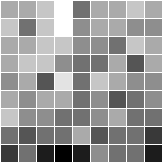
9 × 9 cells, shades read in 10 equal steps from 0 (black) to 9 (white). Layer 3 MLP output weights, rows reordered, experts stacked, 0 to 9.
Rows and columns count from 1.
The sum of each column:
49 46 47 52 37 46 45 43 40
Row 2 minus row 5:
2 -2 4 1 1 -1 0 0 0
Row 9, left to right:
2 4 1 0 1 5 4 4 1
